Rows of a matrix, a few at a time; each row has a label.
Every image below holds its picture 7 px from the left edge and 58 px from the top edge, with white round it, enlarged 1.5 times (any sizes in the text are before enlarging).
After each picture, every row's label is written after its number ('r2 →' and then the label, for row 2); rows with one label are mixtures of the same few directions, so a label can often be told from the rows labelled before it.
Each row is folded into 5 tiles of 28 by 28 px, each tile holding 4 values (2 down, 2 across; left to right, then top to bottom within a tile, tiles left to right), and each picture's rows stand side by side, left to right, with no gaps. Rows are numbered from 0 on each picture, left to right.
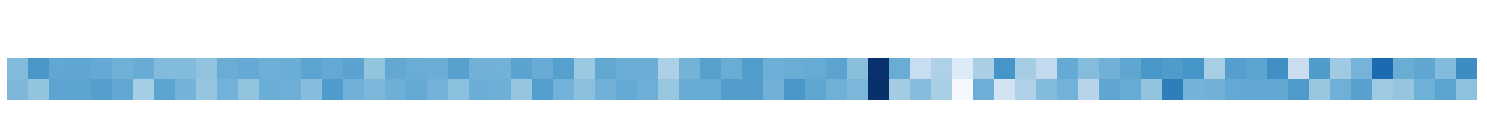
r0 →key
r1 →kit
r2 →kit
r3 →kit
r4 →kit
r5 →kit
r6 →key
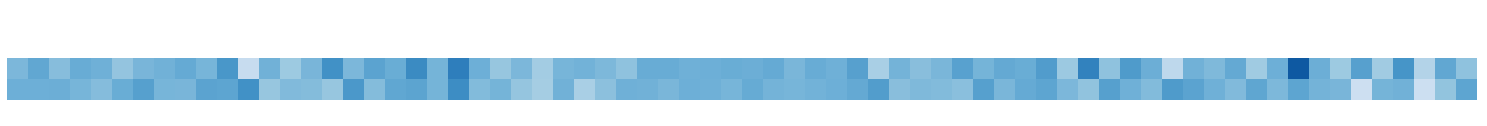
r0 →key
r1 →key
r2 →kit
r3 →kit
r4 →key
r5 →key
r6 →kit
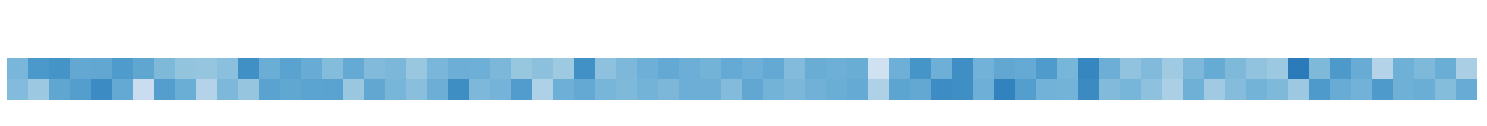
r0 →key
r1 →key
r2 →kit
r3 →kit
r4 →kit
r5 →kit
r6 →key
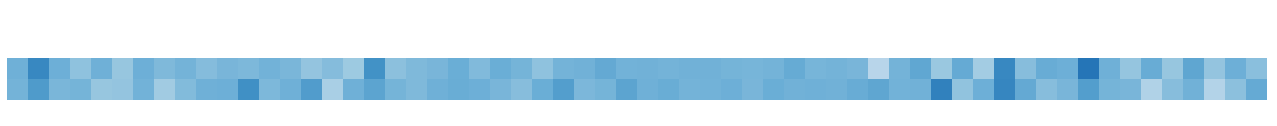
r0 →kit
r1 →kit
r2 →key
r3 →kit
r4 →kit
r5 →kit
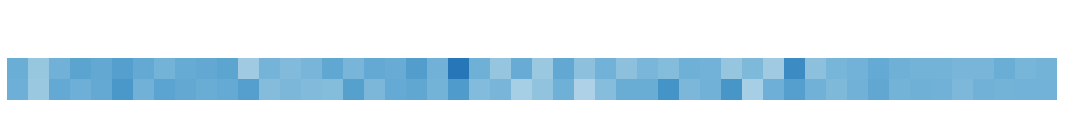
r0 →kit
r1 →key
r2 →kit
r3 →kit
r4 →kit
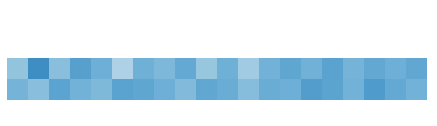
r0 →key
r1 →kit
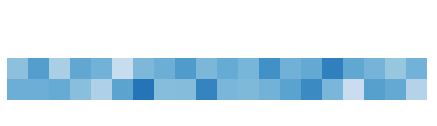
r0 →key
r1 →key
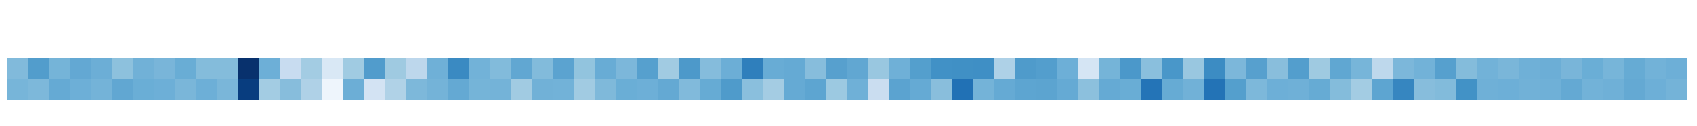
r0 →key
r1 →kit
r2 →kit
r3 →key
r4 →kit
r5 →kit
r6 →key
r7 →kit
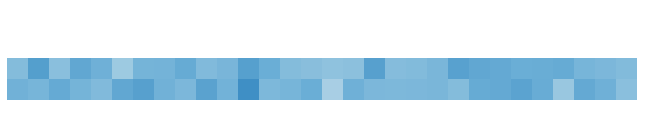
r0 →key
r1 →kit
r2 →key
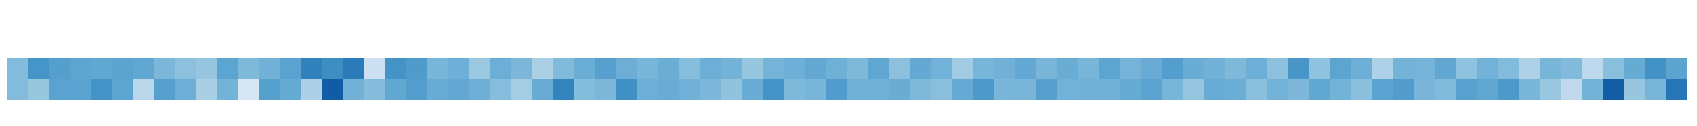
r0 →key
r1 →kit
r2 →key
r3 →key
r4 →key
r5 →key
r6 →key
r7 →key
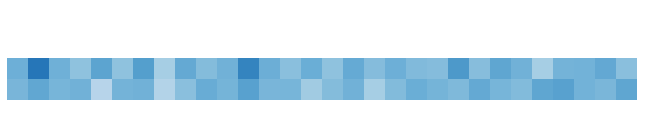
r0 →kit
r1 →kit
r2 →key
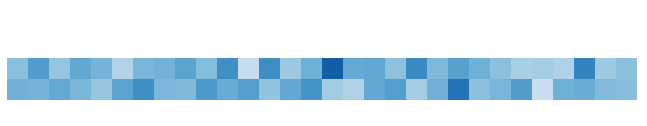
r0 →key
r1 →key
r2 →kit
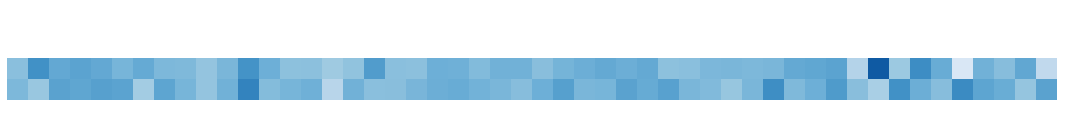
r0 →key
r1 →kit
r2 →key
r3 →key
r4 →key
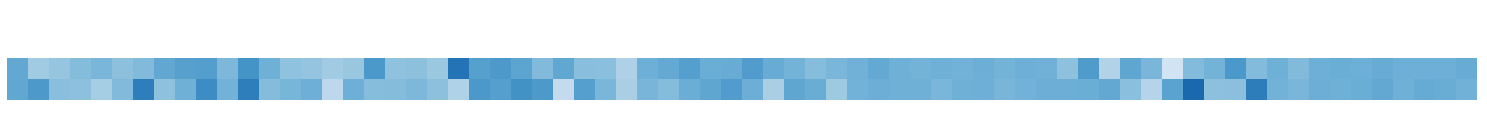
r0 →key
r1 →kit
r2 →key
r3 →key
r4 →kit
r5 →key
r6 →kit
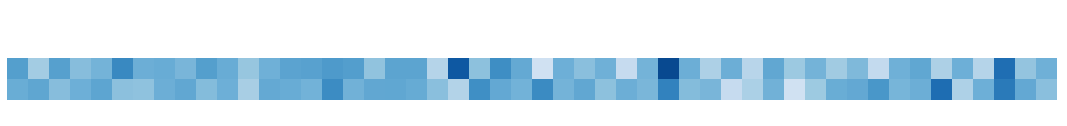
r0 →key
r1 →kit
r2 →key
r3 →kit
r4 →kit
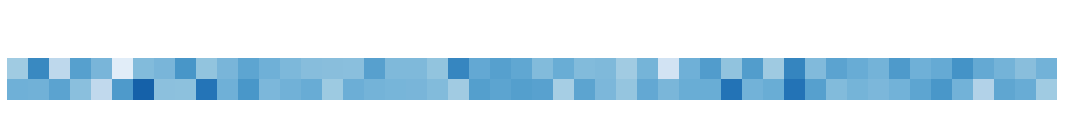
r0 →key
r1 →kit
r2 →key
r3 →kit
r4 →key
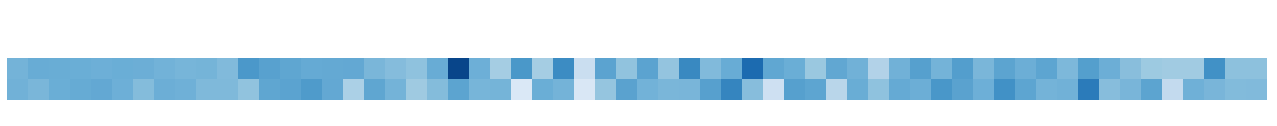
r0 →key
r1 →key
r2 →kit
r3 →key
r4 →kit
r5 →kit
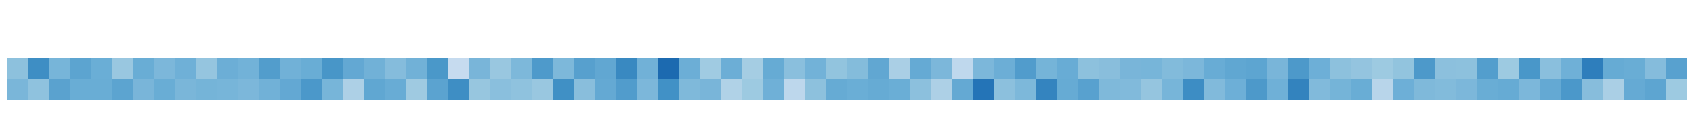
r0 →key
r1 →key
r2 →key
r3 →kit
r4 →key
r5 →key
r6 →kit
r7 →key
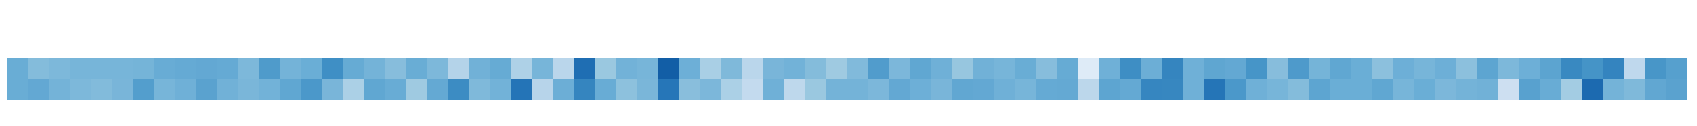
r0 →key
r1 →key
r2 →kit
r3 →kit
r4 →key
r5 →kit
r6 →key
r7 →kit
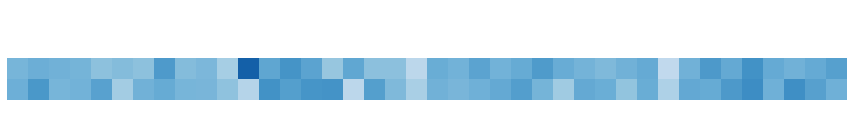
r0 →kit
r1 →key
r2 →key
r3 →kit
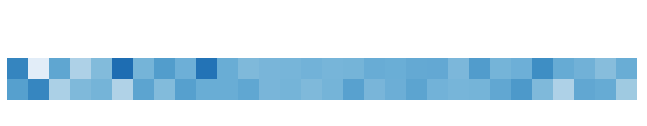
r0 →key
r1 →key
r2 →key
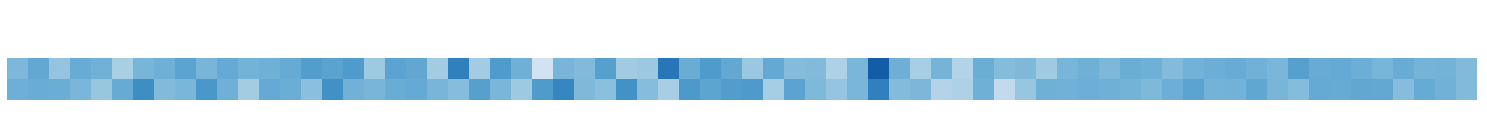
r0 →key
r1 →kit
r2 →key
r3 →key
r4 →kit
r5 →key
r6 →key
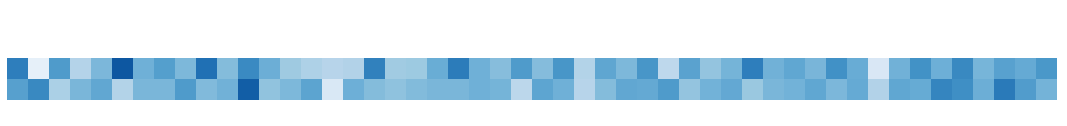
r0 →key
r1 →kit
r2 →kit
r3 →key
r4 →kit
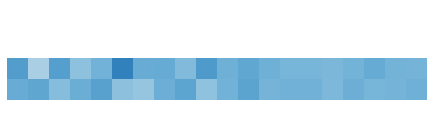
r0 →key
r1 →kit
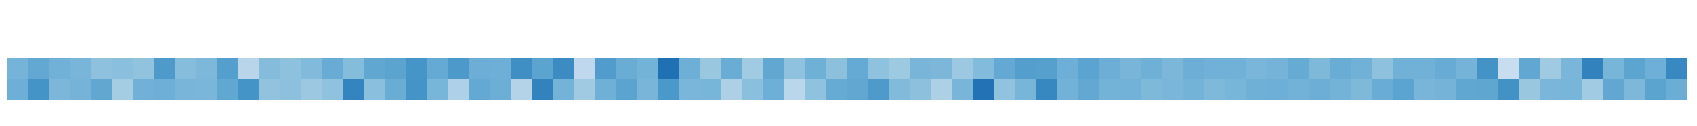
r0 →kit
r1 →key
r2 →kit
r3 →kit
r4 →key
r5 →kit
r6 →key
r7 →key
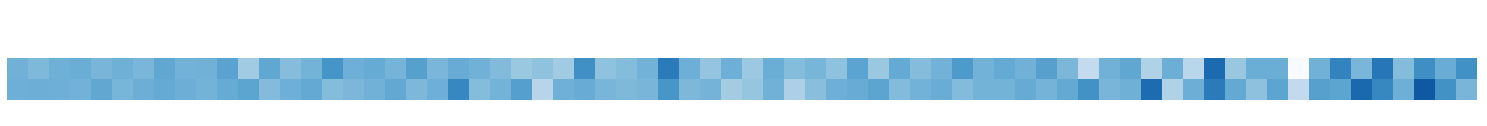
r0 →kit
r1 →key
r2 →kit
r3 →kit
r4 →key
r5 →kit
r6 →kit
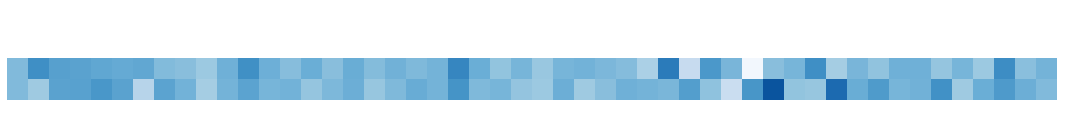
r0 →key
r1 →kit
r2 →kit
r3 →key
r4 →kit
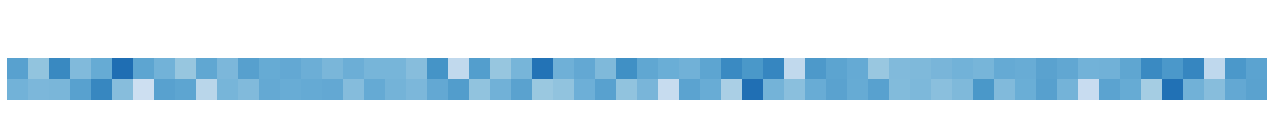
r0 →key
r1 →key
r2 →key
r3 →kit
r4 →key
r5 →kit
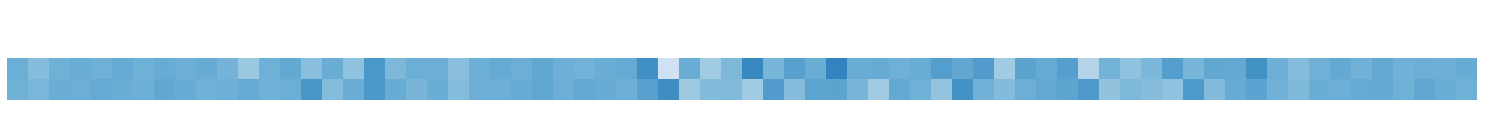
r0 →kit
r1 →kit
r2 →kit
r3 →key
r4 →kit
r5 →key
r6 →kit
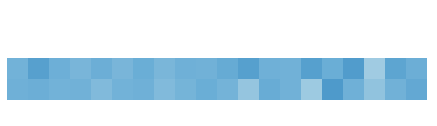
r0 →kit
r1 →kit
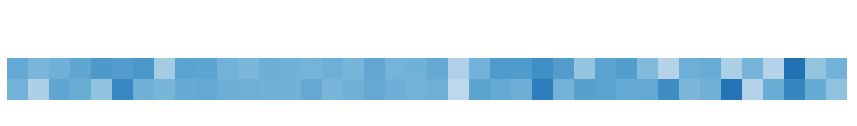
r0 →kit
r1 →kit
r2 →kit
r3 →kit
